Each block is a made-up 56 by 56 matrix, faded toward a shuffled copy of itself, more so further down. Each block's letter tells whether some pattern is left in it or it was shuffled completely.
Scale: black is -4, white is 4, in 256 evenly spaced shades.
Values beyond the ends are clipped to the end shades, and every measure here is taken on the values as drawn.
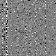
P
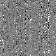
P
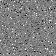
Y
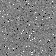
Y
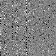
P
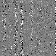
P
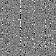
P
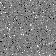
Y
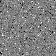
Y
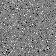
Y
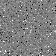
Y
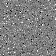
Y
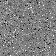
Y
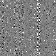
P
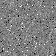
Y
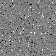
Y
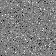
Y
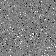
Y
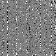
P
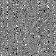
P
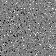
Y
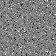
Y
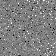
Y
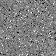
Y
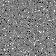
Y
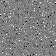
Y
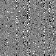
P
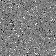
Y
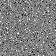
Y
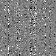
P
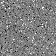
Y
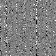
P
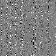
P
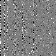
P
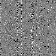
P
